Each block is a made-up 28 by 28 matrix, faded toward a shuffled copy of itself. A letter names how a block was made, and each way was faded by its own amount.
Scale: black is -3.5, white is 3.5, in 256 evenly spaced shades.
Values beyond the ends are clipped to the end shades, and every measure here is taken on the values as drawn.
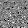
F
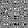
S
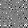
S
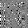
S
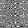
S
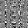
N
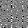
S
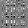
N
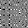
S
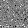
F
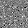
F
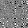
S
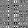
N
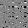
S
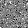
F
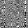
N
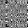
N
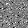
F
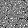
F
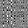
N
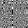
N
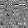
S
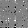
S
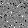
F
